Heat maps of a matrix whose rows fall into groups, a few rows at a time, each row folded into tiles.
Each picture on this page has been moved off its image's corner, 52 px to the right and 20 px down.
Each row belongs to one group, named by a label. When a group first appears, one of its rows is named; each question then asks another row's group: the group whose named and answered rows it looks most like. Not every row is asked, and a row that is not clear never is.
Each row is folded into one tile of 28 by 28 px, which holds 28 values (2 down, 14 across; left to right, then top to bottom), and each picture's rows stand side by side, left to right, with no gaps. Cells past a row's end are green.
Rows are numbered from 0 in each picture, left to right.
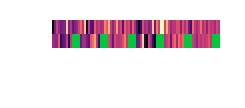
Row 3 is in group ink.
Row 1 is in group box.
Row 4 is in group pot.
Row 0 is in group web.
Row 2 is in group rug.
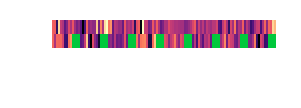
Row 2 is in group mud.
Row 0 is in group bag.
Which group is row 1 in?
ink
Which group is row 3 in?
bag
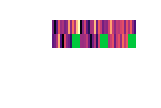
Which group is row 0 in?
ink
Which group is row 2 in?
pot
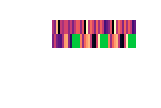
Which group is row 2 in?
bag
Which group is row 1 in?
bag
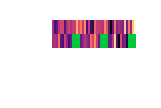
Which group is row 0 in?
ink
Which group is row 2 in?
ink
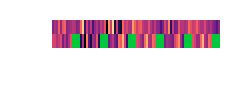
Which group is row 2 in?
box
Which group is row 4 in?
box
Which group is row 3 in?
pot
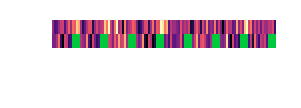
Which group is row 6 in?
ink
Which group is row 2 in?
rug
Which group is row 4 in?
mud
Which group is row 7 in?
mud
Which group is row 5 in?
web
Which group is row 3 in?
ink
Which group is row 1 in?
ink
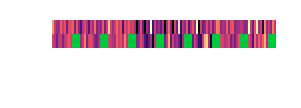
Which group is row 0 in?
rug
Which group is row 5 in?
box
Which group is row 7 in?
rug
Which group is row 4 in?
web
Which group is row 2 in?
rug
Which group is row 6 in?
bag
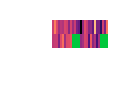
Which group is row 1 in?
web
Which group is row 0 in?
pot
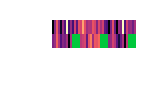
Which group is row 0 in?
web
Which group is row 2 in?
web
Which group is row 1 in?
pot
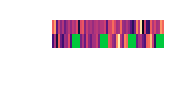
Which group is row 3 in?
box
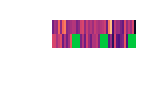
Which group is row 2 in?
mud
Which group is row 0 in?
bag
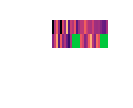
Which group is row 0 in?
web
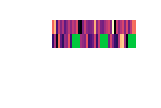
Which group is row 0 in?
mud
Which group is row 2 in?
box
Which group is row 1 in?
web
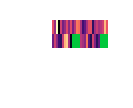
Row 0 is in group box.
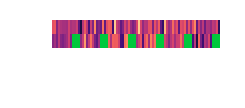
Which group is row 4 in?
rug
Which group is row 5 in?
mud
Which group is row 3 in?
pot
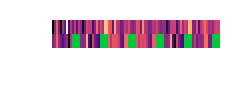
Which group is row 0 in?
web
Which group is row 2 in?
bag
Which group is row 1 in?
ink
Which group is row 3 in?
bag
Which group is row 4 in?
ink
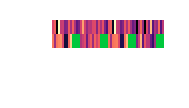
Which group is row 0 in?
bag
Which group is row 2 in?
bag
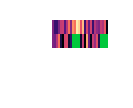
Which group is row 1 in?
mud
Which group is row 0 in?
ink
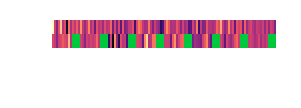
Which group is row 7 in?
pot
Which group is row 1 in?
rug
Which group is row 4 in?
pot
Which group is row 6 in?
rug
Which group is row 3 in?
pot
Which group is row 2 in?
mud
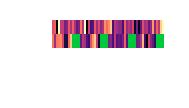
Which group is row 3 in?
ink
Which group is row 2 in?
mud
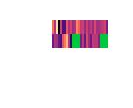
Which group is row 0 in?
box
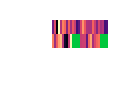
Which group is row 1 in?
pot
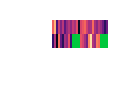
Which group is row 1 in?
pot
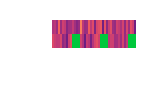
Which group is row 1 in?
rug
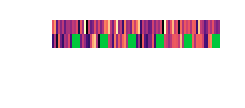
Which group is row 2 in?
rug
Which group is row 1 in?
box
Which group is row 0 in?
mud
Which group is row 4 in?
rug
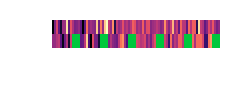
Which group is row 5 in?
bag
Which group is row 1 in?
ink
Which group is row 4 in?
rug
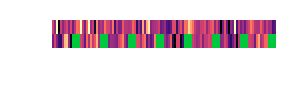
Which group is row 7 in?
pot
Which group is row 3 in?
bag
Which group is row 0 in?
box
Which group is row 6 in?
web
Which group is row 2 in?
box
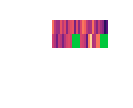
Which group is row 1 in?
pot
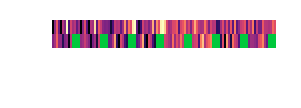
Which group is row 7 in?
box
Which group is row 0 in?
web
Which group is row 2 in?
ink
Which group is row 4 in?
rug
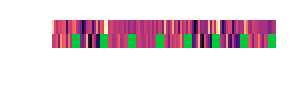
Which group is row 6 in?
ink
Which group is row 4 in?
rug
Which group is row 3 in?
pot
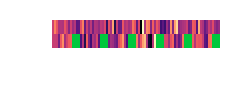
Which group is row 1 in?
mud
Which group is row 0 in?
pot
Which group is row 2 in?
box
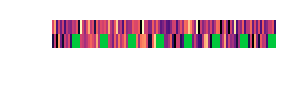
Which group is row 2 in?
rug
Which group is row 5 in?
box
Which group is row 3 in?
bag
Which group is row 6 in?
web
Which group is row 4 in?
ink
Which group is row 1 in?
rug
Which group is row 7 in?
mud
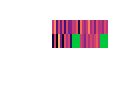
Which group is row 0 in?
mud
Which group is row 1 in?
rug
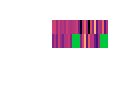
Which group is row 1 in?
web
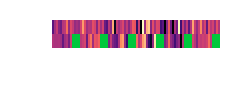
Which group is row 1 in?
pot
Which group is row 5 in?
rug
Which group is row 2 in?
box
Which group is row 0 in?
web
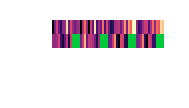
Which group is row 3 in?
ink
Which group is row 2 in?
ink
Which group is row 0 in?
web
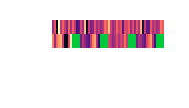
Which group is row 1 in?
box
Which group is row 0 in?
bag
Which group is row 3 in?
box
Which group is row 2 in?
rug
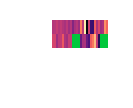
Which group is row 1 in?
box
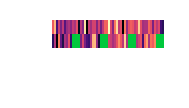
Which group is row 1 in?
box
